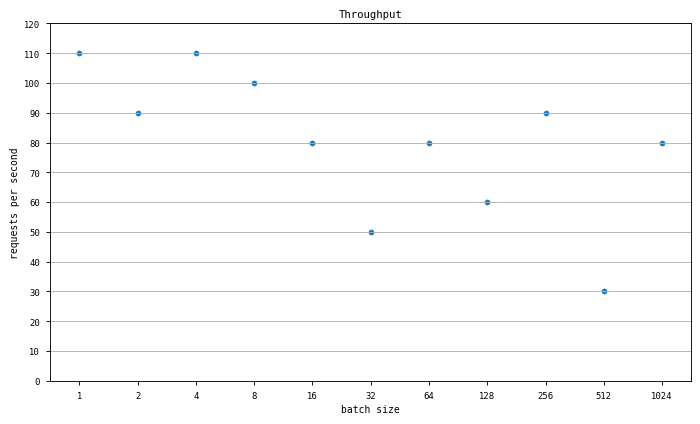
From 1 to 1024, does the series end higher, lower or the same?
lower
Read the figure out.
Title: Throughput
x-axis: batch size, ticks 1 2 4 8 16 32 64 128 256 512 1024
y-axis: requests per second, ticks 0 10 20 30 40 50 60 70 80 90 100 110 120
Values:
110 90 110 100 80 50 80 60 90 30 80
